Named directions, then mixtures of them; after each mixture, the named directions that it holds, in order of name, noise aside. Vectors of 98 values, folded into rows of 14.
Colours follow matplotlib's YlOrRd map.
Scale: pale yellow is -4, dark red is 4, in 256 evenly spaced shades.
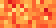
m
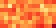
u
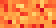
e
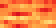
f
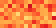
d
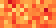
m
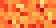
e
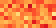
d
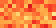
d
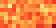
u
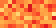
d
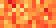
m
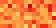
d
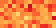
d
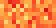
m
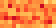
f, u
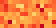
e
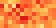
e, m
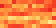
d, f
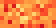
e, m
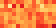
m, u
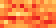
f, m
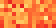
m, u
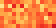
m, u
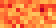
e, u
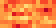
f, m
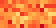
d, e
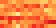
e, f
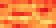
f
